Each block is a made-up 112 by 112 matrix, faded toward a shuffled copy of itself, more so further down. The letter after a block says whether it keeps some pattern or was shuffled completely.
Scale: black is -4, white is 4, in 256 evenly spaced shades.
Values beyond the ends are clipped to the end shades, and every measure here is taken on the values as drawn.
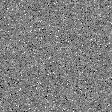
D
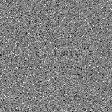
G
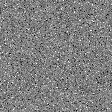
D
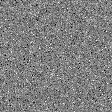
D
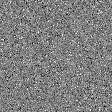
D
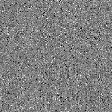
G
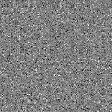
G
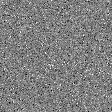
D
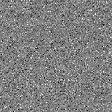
G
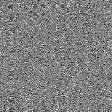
G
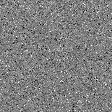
D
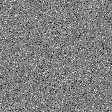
D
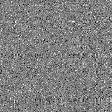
G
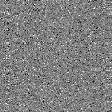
G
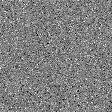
D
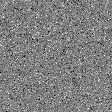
D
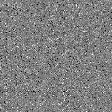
G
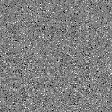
G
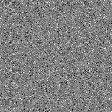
G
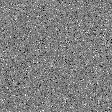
D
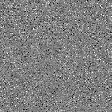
G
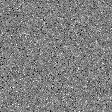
D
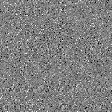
G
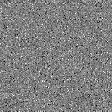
G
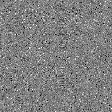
G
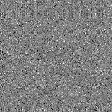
G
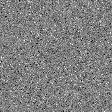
D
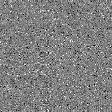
G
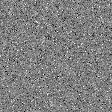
D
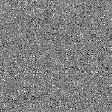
G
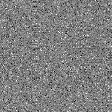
G
